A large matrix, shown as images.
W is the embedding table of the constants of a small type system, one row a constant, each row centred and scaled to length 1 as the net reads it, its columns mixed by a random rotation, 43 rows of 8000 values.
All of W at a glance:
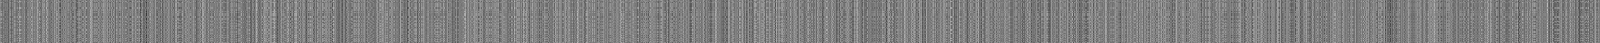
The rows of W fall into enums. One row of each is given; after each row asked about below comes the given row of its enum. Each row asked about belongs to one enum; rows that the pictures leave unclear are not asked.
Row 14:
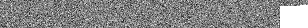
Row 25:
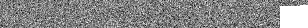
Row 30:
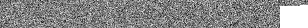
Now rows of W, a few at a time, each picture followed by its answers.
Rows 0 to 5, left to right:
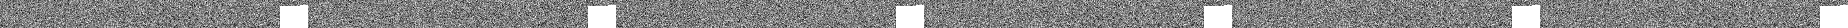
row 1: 30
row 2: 14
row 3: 25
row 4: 25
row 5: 25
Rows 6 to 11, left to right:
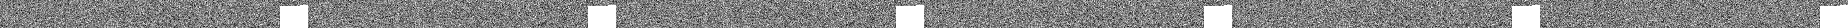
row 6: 25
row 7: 30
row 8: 30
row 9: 25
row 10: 25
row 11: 14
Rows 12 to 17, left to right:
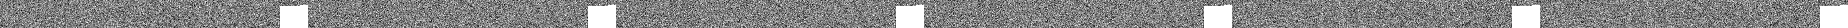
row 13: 14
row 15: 14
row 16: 30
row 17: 30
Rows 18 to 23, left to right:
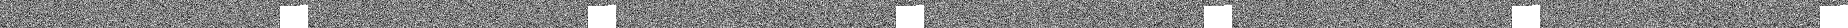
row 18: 14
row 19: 14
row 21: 30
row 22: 14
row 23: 25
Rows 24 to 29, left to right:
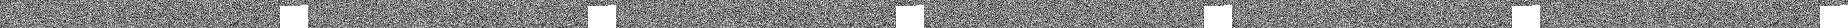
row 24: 30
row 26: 25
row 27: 14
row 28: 25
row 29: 30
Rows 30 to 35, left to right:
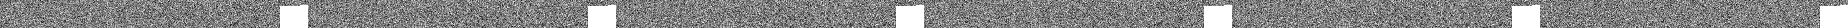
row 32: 25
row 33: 30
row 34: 25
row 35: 14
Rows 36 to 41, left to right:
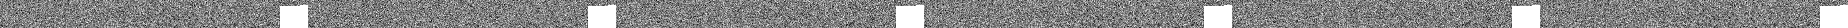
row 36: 25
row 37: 14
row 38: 30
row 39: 25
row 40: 30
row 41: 25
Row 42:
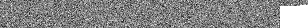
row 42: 14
